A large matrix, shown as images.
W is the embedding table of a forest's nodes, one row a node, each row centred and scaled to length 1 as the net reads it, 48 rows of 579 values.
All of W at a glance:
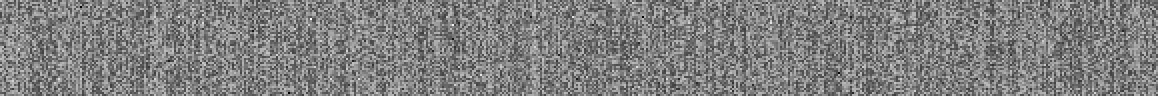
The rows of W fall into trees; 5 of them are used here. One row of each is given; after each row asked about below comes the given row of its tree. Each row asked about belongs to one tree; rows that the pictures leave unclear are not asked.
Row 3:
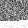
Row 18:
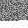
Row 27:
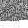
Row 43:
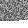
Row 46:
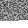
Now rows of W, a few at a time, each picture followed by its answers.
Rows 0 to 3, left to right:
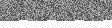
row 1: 3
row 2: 43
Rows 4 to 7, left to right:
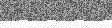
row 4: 27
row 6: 3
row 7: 3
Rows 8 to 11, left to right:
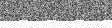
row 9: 43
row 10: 18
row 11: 18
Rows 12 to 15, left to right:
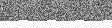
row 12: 46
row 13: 43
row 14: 27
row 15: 43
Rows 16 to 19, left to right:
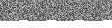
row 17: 43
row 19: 43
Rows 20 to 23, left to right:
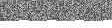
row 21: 46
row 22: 46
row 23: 27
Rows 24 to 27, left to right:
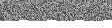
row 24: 46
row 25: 46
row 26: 46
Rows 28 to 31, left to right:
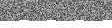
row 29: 46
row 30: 43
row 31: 3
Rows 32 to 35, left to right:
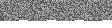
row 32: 46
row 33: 3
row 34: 46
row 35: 43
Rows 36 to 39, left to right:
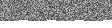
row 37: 43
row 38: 46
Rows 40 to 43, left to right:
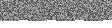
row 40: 46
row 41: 43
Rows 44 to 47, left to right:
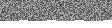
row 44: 27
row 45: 43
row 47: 27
